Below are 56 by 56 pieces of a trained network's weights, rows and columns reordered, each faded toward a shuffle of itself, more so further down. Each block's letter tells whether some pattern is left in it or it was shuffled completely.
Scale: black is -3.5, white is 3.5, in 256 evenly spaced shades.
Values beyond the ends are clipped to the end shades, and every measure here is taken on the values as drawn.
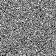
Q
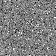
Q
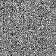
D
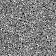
Q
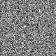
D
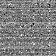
D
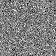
Q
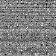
D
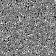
Q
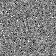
Q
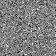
Q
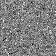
Q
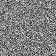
Q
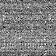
D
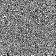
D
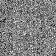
D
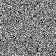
Q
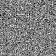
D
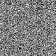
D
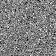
Q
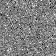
Q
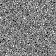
Q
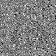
D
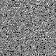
D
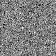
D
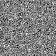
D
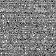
D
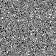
Q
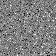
Q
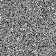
Q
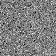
Q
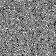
Q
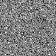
D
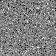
Q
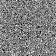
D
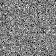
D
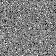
Q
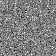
Q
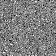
Q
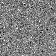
Q
